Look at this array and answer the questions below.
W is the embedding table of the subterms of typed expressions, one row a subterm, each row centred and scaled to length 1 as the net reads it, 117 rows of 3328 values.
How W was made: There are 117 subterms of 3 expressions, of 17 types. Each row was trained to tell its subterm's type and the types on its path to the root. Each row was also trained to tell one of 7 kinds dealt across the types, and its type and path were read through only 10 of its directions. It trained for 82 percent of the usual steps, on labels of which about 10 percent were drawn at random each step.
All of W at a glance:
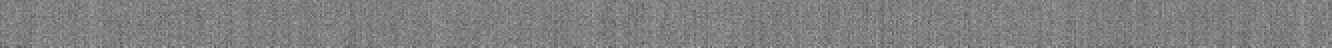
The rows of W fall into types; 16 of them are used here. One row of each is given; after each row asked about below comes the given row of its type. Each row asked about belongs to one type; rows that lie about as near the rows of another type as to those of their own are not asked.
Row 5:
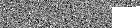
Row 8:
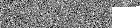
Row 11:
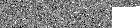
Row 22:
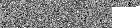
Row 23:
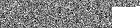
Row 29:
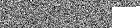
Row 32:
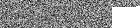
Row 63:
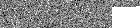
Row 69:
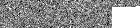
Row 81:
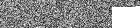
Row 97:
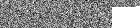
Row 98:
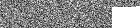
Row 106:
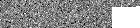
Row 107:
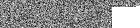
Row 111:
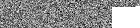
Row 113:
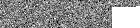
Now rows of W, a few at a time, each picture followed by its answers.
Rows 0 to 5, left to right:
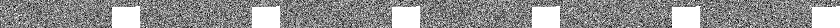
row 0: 23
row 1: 97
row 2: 63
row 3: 11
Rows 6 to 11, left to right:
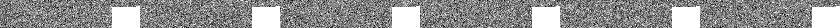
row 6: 32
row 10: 81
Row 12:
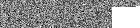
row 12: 107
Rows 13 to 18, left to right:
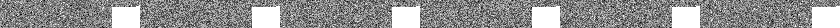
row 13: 22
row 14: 113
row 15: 107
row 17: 22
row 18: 97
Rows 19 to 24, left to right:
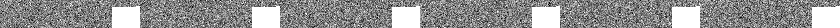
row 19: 11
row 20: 106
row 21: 106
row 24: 97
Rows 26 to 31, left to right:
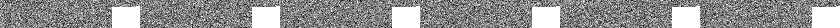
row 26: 107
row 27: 8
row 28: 113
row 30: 111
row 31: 32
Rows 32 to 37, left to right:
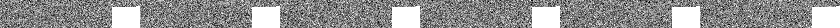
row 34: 111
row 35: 8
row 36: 113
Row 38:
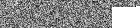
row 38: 81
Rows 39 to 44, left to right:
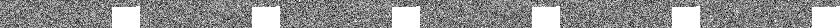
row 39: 81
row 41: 29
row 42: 69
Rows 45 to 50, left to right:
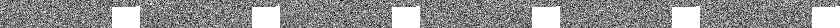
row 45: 8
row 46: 111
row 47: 106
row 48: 29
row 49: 32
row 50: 23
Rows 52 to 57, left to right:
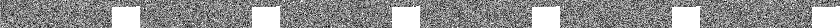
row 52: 29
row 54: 5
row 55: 11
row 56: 63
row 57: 23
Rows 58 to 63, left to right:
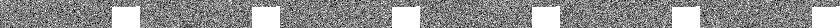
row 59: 113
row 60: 97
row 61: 69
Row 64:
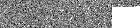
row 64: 69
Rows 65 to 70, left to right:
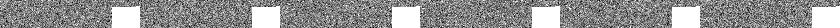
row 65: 8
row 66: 113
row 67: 69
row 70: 97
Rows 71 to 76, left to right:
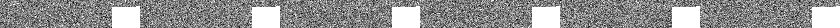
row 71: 5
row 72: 97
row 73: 69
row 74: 113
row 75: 29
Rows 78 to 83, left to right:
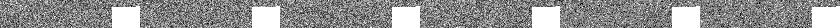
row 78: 106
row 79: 23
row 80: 69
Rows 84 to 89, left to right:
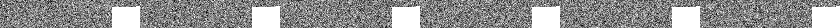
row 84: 29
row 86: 8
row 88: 113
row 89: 81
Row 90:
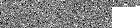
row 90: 8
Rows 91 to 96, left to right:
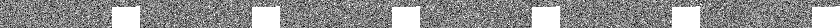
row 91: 97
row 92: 23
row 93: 29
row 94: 98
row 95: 11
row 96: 11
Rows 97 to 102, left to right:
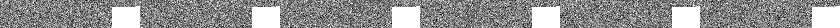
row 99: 8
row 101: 81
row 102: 11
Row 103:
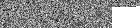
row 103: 107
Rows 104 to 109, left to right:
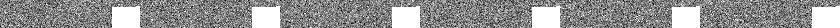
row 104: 69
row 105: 107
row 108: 107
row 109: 111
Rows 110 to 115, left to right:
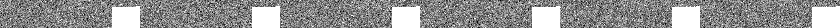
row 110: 11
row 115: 23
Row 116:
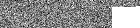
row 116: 23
